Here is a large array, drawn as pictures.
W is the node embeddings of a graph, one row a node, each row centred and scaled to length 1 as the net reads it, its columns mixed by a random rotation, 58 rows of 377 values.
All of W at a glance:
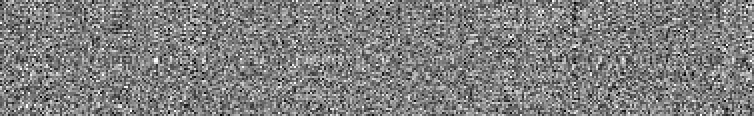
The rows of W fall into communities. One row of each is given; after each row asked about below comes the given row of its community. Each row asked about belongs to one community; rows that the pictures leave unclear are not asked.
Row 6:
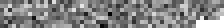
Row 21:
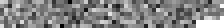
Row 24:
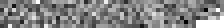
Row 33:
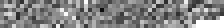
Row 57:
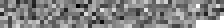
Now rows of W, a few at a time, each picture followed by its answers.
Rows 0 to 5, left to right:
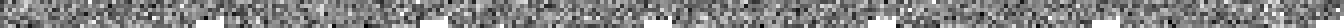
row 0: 6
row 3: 24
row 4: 6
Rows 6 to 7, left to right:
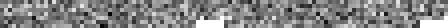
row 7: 57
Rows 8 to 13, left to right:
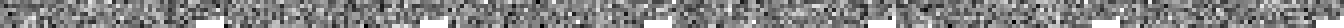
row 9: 6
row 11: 21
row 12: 24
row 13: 57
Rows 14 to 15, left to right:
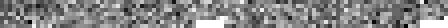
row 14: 33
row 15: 21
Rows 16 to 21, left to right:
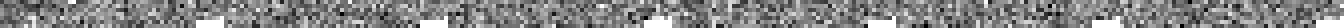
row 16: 24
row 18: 24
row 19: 21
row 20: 33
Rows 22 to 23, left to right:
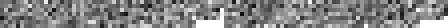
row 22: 6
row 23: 33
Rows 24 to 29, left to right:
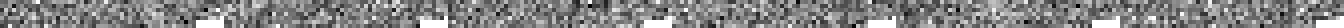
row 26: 6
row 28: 24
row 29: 24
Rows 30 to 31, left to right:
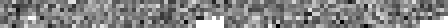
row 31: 24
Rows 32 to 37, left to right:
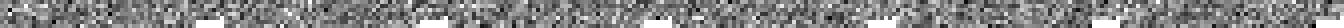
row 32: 6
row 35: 33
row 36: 21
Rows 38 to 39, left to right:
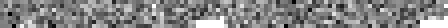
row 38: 24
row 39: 21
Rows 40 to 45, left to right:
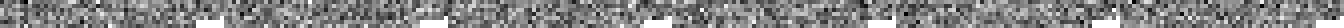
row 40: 57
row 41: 33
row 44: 24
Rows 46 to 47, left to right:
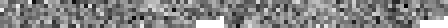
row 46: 57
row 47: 24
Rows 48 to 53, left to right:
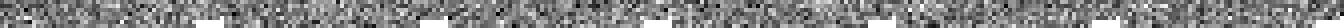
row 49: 24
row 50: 6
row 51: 57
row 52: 6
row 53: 6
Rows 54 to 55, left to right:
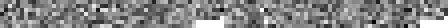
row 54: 57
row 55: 21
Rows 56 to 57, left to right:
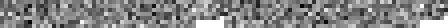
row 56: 33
